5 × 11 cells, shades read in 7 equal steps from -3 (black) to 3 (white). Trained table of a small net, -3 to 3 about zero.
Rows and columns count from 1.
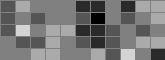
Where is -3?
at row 2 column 7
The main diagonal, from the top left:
-1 0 0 1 0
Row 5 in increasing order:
-2 -1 0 0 0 0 0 1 1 1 2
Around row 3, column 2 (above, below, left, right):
0 -1 -1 0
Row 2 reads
-1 0 -1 0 0 -1 -3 0 -1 0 1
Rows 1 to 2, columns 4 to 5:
0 0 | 0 0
